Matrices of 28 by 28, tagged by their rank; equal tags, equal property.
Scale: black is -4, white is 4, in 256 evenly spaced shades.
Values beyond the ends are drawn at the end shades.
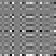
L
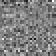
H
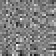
H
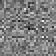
H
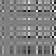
L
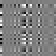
L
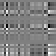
L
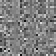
H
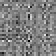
H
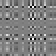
L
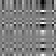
L
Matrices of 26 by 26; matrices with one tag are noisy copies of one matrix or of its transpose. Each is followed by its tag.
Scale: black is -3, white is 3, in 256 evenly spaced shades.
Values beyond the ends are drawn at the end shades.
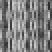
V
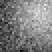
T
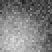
T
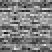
V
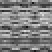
V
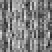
V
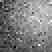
T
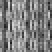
V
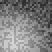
T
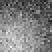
T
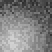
T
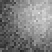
T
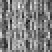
V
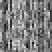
V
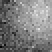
T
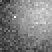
T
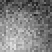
T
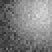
T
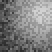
T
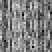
V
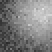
T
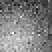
T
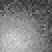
T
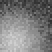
T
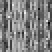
V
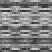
V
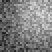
T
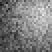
T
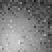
T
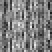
V
